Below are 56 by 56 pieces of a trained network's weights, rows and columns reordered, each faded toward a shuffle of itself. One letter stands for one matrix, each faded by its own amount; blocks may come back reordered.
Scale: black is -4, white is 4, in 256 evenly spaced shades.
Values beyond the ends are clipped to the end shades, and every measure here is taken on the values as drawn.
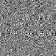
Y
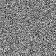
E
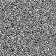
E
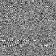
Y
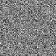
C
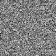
E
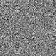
C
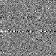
Y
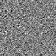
C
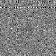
Y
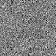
C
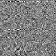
Y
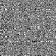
Y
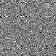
Y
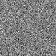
E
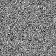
E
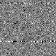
Y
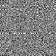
Y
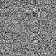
Y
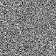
C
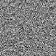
C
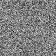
E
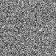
E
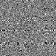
Y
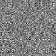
Y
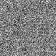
E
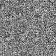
E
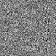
C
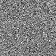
E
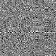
Y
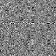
Y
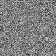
E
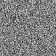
E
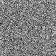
E
